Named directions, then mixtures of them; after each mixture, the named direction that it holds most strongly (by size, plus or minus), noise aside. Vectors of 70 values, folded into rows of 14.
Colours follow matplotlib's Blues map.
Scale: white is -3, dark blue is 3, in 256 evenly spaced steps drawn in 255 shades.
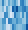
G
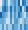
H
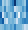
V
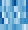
V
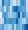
V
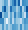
H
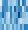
H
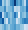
V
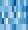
V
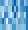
G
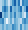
H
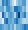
V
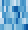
V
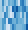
G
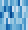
G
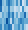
H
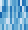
H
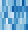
G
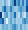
V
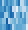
G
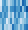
H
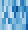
G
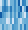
H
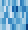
G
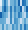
H
